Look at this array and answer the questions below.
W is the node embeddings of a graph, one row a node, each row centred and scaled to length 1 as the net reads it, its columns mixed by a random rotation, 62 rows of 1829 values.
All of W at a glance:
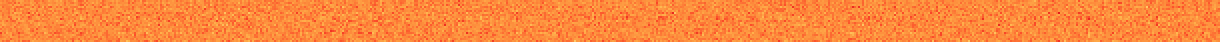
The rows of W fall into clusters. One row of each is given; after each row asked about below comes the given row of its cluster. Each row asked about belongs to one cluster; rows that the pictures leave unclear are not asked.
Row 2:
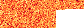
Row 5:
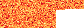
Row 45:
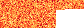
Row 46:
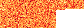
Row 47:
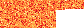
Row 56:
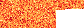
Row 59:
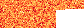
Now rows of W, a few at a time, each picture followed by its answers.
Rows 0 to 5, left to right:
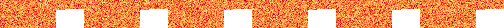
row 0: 59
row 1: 46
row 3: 46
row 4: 59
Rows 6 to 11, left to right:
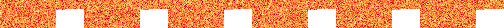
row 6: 2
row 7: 59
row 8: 46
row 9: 5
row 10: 45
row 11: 45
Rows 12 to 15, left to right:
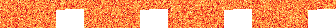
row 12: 46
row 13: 5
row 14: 59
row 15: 56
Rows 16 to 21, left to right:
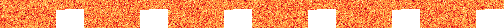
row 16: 59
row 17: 5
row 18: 2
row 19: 47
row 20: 2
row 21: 45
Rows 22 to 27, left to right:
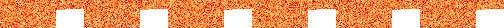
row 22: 46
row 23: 45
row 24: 47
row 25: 47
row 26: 2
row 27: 45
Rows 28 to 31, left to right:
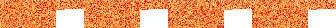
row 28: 47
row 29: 47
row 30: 59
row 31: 59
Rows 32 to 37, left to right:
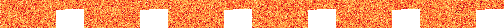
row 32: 2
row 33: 5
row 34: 56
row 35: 47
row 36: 56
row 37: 47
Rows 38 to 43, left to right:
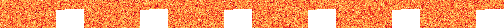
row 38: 47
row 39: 46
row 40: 5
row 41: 45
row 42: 59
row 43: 45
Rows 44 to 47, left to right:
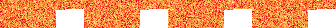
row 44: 56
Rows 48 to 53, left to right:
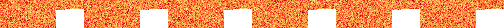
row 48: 56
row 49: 59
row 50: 56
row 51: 46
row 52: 2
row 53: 56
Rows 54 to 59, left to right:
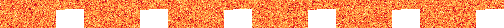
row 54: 2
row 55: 45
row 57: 47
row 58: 5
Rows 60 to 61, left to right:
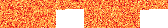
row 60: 2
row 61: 5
